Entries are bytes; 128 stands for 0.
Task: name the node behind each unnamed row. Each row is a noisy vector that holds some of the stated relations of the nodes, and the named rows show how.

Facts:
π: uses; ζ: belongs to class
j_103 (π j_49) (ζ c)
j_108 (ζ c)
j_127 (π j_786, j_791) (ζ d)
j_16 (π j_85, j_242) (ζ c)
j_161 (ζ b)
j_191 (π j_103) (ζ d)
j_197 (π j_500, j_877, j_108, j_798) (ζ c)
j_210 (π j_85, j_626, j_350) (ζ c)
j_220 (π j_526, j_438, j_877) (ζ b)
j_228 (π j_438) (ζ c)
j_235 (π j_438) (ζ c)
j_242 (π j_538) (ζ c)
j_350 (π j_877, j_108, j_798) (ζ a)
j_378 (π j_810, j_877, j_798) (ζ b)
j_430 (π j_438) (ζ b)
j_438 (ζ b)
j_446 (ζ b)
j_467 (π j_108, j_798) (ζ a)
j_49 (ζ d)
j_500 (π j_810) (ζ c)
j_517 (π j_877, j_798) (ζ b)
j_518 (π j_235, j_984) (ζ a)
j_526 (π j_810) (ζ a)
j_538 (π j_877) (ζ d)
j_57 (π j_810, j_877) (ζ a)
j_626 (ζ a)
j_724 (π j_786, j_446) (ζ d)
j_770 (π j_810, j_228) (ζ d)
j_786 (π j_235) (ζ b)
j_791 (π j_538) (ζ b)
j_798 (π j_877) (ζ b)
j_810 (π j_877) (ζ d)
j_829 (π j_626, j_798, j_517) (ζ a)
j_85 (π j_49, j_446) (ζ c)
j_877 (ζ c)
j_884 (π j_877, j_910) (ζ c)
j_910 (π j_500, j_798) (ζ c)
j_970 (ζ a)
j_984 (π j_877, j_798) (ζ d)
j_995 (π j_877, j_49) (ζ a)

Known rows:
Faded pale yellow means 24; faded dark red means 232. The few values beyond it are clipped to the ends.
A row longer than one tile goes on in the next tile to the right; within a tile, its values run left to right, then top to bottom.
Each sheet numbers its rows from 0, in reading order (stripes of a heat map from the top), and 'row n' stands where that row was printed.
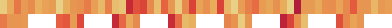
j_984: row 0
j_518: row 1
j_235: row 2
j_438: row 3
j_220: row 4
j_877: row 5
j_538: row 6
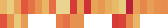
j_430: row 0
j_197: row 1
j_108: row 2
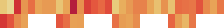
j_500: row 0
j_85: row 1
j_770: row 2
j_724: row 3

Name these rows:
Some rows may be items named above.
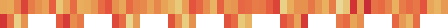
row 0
j_786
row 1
j_626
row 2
j_791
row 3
j_430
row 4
j_446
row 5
j_518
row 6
j_210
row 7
j_127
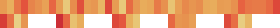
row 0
j_786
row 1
j_438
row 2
j_798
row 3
j_984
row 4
j_446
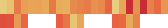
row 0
j_526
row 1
j_161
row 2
j_16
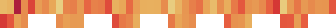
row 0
j_242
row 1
j_191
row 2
j_810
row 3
j_770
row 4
j_49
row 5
j_970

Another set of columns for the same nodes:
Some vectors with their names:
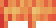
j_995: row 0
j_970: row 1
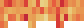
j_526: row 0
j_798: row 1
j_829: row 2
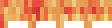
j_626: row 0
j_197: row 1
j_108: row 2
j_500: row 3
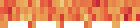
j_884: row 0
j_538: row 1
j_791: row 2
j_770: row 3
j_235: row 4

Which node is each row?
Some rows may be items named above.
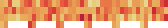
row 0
j_798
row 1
j_191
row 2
j_526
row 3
j_446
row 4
j_108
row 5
j_438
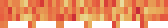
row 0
j_210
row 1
j_984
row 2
j_16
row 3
j_810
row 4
j_49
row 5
j_970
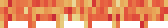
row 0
j_220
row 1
j_518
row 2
j_877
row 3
j_430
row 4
j_786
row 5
j_191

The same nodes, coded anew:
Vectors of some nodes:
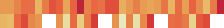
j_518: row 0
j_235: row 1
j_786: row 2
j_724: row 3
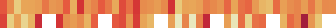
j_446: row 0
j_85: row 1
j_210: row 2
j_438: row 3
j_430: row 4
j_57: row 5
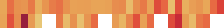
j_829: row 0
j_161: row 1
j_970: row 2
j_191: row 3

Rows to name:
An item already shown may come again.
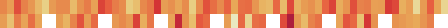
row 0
j_220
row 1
j_970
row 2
j_626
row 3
j_810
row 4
j_430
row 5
j_191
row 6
j_770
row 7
j_798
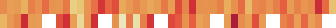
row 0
j_526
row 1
j_49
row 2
j_786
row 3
j_16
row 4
j_984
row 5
j_108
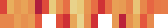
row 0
j_877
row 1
j_49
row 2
j_538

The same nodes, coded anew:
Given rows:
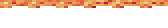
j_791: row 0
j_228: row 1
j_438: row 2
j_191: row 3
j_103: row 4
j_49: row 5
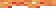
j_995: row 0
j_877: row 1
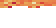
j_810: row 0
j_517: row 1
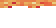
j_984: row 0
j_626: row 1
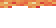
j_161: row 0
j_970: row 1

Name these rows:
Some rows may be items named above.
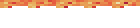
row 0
j_220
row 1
j_430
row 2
j_770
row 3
j_220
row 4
j_538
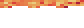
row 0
j_798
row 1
j_786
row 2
j_191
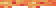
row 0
j_446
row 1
j_220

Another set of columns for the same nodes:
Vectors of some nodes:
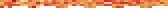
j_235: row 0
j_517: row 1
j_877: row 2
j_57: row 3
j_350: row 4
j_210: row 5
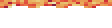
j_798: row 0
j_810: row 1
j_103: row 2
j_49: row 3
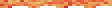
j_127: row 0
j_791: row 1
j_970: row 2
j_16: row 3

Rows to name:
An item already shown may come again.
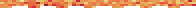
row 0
j_786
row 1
j_984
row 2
j_538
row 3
j_220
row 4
j_786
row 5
j_446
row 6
j_770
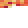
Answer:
j_798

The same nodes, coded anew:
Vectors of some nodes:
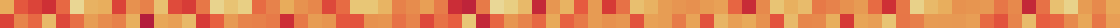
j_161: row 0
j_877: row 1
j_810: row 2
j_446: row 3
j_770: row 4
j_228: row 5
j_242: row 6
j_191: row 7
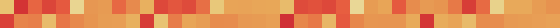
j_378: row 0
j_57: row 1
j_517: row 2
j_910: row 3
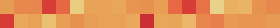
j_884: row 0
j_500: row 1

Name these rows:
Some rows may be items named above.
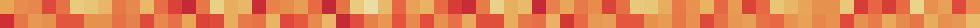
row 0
j_810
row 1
j_786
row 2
j_49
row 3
j_786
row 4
j_538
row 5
j_984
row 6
j_220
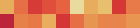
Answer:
j_798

